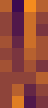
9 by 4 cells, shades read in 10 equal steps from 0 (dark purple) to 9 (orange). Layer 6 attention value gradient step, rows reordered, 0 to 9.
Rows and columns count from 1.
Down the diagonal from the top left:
6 1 7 5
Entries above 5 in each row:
3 1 1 1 1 0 1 1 1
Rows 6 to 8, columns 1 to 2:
5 3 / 4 4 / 4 6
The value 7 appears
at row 2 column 3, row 3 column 3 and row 4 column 3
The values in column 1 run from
4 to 6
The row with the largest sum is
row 1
